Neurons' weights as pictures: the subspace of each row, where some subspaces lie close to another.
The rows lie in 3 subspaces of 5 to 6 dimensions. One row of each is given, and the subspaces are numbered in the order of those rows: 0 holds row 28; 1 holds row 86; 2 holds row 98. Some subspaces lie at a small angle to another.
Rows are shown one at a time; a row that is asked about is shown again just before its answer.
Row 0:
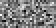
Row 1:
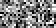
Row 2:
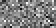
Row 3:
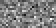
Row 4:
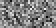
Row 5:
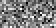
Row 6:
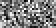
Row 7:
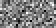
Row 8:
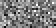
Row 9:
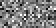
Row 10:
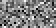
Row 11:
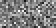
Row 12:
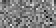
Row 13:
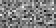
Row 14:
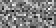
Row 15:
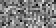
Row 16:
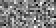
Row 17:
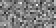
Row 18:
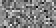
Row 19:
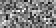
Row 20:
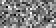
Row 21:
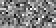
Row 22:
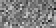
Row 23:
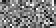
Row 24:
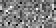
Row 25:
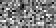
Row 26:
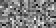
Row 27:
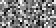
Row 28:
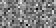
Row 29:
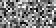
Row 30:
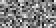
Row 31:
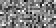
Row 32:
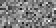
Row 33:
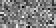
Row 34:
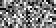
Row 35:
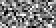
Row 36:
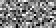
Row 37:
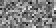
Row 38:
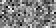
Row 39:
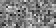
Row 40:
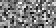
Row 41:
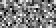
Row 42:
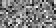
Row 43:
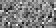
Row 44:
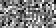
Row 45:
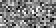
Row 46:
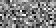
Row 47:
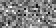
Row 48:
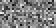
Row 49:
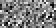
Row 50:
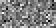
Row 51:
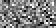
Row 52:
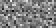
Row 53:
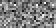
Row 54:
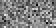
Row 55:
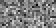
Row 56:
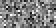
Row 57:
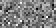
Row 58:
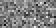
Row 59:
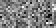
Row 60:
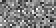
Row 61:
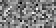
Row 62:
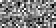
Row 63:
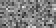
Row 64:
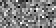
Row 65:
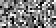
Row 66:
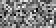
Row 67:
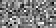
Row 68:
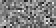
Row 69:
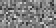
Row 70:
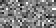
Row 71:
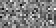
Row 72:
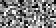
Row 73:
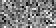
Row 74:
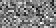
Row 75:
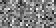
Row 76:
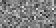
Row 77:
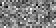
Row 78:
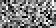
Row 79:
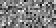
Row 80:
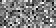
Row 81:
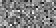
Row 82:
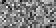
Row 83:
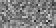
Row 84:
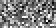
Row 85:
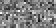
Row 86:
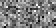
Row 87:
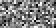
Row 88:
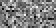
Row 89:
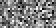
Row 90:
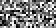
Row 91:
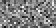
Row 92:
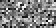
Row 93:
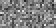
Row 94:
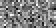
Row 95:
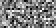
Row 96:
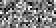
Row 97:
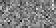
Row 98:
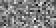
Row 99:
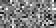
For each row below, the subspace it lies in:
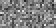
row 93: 0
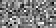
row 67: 2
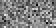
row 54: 1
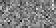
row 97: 2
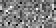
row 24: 2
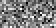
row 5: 2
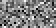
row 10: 2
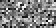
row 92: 2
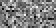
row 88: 0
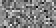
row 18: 0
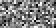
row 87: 2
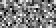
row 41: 1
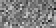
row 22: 2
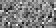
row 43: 2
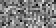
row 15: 0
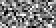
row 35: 1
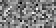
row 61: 2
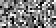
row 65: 2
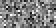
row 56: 1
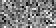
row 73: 1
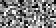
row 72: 0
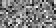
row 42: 0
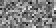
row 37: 1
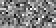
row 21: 1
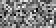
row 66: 1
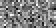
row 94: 1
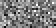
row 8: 1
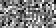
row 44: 0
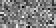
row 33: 1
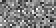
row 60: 0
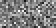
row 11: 2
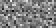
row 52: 1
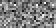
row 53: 2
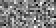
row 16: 2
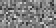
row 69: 2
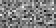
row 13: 2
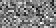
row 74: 2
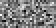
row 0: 2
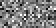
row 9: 1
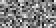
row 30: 0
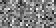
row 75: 0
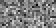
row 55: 0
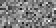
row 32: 0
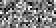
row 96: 1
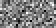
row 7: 0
